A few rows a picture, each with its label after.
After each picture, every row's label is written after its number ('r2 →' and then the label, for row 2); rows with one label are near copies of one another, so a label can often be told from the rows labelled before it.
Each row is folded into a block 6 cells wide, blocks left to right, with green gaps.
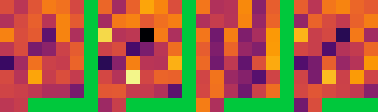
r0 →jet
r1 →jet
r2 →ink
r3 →jet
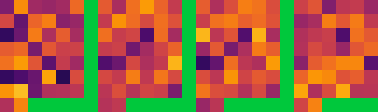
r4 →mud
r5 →jet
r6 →jet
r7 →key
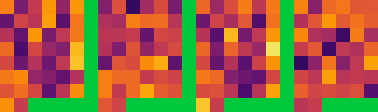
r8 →ink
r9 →key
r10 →ink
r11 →jet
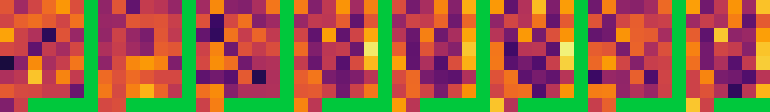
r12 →jet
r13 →key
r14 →mud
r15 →ink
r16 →ink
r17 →ink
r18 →mud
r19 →ink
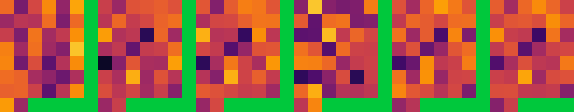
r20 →ink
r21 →jet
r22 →jet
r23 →mud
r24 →jet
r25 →jet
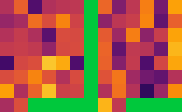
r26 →key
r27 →ink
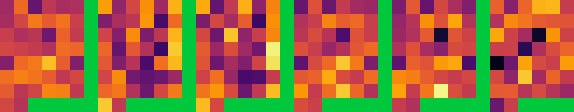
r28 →key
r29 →ink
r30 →ink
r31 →key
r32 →key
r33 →jet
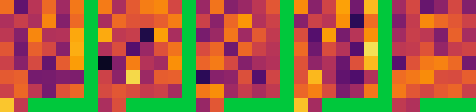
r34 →ink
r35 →jet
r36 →mud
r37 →ink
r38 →key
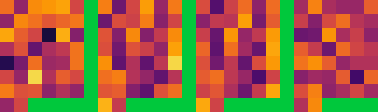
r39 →jet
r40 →ink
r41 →ink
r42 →mud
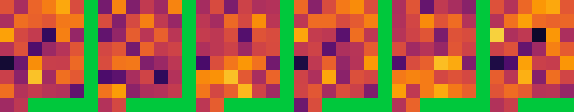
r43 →jet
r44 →mud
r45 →key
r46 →jet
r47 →key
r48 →jet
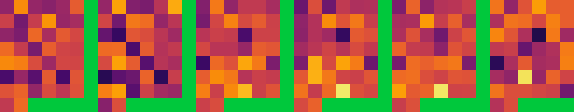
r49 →mud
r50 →mud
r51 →key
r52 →key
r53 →key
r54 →jet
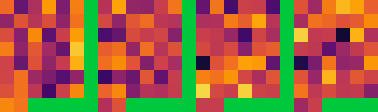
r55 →ink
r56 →mud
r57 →key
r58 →jet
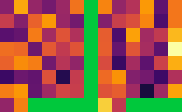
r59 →mud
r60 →ink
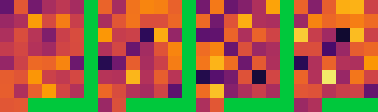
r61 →key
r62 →jet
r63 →mud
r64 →jet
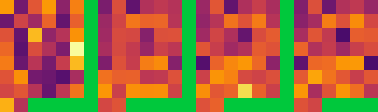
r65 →ink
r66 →key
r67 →key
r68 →key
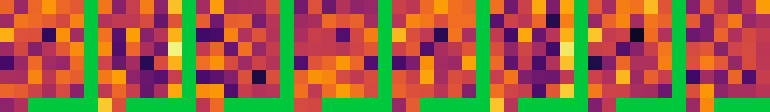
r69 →jet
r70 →ink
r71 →mud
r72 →key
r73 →jet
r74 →ink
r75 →jet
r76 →mud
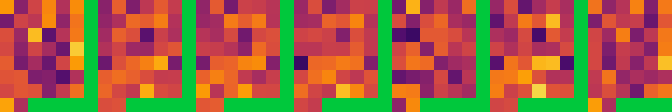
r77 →ink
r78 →key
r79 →key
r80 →key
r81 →mud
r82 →key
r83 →ink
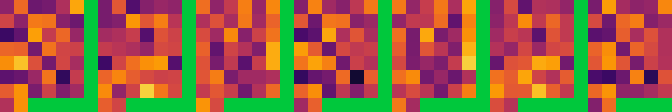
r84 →mud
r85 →key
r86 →ink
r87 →mud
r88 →ink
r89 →key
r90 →mud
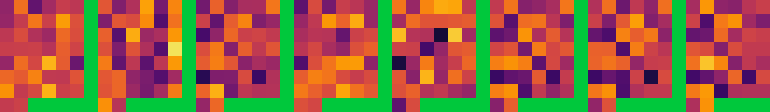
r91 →key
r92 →ink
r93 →mud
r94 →key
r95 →jet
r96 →mud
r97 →mud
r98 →mud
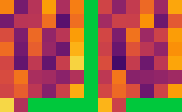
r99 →ink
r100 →ink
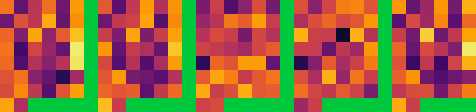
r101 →ink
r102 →ink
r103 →key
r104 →jet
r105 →ink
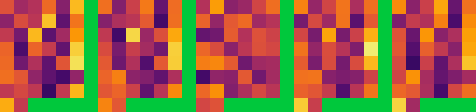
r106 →ink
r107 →ink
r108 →mud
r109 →ink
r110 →ink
